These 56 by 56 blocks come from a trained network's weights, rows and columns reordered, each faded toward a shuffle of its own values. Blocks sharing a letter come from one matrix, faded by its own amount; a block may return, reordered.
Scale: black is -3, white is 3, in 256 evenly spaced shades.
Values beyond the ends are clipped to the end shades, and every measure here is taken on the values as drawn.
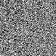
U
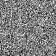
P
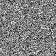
P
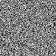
U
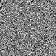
U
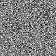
U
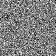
P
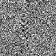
U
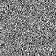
U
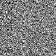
U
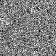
U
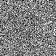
P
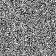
P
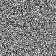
U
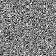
U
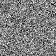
P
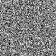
U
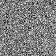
U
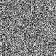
U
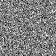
P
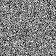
P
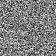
P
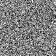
P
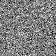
P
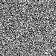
P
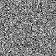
U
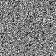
U
